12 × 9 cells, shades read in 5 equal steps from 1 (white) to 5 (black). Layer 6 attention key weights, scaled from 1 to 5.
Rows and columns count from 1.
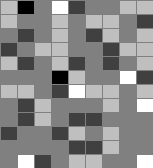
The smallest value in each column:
2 1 2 1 1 2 2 1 1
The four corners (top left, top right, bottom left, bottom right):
2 2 3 1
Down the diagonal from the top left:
2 3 3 2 4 3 2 3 3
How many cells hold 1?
6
